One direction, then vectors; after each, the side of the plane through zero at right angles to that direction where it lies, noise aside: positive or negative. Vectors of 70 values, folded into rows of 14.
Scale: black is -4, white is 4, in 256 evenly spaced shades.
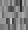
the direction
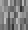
positive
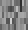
positive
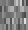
negative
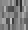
positive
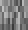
positive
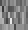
positive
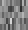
positive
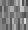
negative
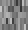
positive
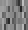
positive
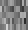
positive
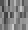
negative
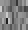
positive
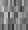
positive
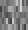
negative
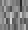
positive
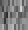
negative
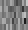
positive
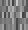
negative
